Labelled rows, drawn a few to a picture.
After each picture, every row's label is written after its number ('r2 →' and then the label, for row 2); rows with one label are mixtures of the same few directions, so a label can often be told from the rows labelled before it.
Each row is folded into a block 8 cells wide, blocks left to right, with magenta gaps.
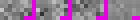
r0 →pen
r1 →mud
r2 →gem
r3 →gem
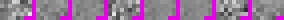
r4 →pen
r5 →pen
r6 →mud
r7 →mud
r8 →mud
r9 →mud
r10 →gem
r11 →pen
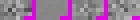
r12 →gem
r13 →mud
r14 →gem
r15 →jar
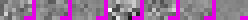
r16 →mud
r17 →pen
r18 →gem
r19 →pen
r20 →gem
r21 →pen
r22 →pen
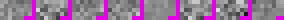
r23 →mud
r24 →pen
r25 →gem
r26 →pen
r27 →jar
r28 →pen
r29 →pen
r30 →jar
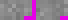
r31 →gem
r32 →mud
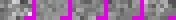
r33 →pen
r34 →jar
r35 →pen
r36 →jar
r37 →jar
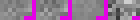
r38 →gem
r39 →gem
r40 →jar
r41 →mud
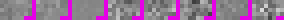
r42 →mud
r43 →jar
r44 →gem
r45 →mud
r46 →gem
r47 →pen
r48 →jar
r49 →gem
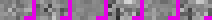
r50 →gem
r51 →gem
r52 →pen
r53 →mud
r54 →mud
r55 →mud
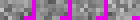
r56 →pen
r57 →pen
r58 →gem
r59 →jar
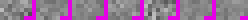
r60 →pen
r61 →pen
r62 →jar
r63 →gem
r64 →mud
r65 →pen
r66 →mud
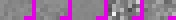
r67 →mud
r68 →pen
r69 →pen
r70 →mud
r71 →pen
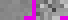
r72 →pen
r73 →jar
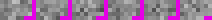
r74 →pen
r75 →pen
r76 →gem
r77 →mud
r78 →gem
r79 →jar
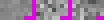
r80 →pen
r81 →jar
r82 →mud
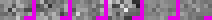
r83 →gem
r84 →gem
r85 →mud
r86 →jar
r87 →gem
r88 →jar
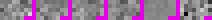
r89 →pen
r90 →pen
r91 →mud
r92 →pen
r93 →jar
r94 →mud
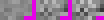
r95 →pen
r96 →gem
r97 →gem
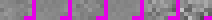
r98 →mud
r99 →gem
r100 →jar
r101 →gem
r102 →gem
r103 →pen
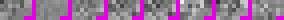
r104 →jar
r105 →mud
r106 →gem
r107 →gem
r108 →gem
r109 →jar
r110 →jar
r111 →gem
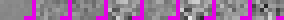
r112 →jar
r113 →mud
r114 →jar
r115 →pen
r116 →pen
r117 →pen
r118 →jar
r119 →gem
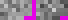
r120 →jar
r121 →jar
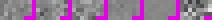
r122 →mud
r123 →mud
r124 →pen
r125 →gem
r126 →pen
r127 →gem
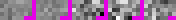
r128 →mud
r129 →gem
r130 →pen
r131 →pen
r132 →mud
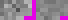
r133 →jar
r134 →pen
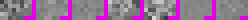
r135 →jar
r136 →pen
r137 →gem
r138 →jar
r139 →pen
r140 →mud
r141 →jar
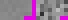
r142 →gem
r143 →mud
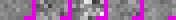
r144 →jar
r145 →gem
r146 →pen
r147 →pen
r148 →mud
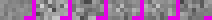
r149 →mud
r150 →jar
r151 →pen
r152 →gem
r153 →gem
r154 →jar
